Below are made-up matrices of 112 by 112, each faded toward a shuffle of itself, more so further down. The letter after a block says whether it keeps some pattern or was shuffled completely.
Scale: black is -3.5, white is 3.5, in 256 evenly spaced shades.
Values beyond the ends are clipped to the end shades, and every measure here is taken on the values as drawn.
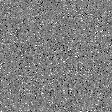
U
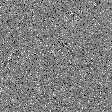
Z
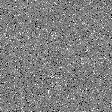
U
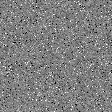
Z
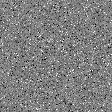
Z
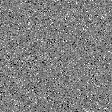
U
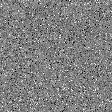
U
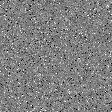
Z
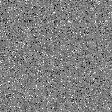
U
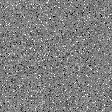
U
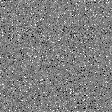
U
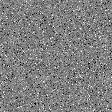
Z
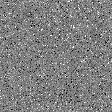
U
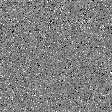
U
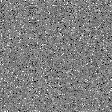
U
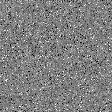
U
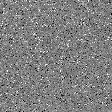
U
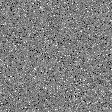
Z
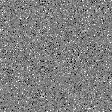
U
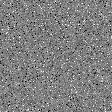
Z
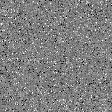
U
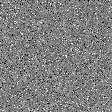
Z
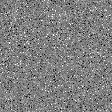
U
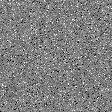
Z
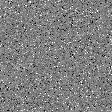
Z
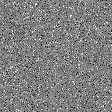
Z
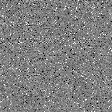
U
